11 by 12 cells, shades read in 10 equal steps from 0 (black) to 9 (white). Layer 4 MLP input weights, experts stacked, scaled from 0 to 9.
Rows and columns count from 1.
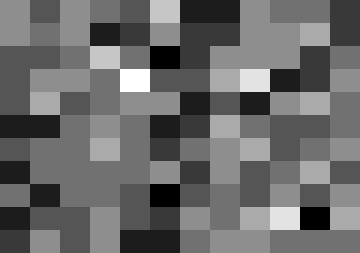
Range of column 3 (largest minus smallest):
2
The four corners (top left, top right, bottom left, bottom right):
5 2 2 4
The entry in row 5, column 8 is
3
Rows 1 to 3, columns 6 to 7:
7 1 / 5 2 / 0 2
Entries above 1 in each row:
10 11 11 11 10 9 12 11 10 10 10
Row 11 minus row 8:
1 1 -1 1 -3 -4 2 0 2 0 -2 1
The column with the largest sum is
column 9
